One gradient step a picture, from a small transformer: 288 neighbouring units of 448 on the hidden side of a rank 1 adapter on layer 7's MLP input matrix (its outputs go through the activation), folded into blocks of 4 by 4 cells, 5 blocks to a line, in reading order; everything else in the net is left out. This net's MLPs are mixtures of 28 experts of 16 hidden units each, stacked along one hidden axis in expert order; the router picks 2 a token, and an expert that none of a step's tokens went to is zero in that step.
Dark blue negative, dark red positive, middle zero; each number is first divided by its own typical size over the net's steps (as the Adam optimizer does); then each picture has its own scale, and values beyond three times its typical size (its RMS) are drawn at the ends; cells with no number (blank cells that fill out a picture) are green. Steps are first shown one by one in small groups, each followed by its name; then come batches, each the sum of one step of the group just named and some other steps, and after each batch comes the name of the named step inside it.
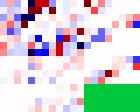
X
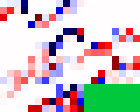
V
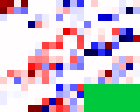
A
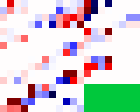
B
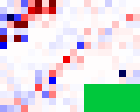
V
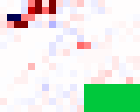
V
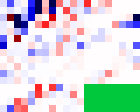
X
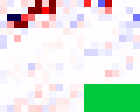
A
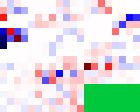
V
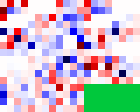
V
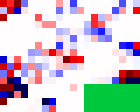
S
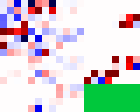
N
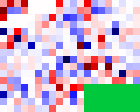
S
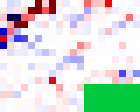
N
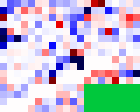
N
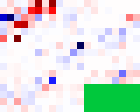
N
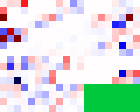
S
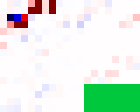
N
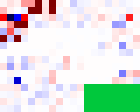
S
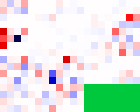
S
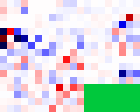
S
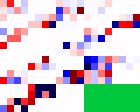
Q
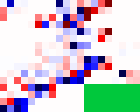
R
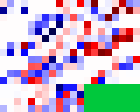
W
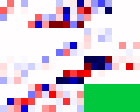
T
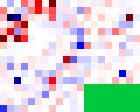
R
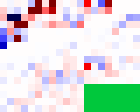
T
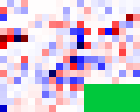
T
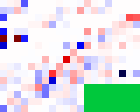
Q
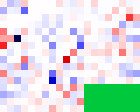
W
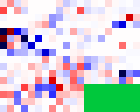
Q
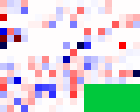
Q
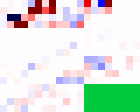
T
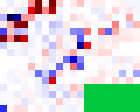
W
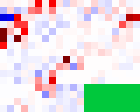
W
